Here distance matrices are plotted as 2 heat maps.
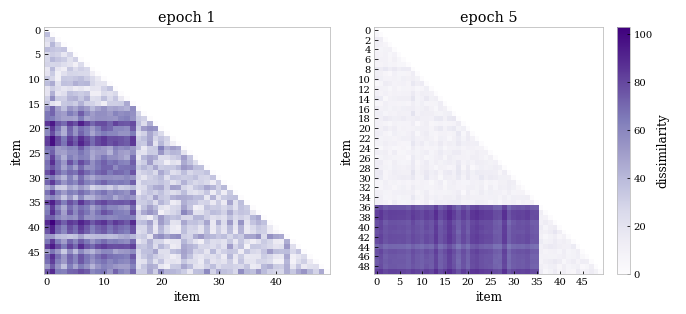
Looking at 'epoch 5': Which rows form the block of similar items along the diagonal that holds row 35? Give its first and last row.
0 to 35
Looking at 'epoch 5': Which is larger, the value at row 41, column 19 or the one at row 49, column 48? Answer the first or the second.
the first
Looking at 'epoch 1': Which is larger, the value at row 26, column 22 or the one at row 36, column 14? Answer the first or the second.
the second
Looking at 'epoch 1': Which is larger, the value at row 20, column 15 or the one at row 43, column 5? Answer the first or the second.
the first
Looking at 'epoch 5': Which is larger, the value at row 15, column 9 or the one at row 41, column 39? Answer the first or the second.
the second
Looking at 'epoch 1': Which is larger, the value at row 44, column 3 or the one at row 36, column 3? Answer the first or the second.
the first
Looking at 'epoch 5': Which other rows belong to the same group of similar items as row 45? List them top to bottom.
36, 37, 38, 39, 40, 41, 42, 43, 44, 46, 47, 48, 49
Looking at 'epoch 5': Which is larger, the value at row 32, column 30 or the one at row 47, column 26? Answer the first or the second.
the second
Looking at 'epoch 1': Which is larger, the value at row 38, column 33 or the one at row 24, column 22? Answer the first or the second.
the second
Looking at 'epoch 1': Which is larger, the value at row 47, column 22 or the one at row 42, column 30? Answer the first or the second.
the second
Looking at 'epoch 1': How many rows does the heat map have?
50
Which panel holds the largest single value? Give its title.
epoch 1
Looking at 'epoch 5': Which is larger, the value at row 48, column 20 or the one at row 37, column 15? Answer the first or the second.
the second
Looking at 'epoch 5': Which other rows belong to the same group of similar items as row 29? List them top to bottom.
0, 1, 2, 3, 4, 5, 6, 7, 8, 9, 10, 11, 12, 13, 14, 15, 16, 17, 18, 19, 20, 21, 22, 23, 24, 25, 26, 27, 28, 30, 31, 32, 33, 34, 35
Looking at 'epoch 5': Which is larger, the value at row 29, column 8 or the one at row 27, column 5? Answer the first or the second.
the first
